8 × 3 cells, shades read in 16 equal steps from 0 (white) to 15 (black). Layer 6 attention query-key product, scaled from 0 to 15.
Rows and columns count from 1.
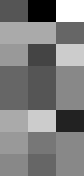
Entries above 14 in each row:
1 0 0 0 0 0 0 0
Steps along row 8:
up down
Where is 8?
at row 7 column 2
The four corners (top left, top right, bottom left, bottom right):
10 0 7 7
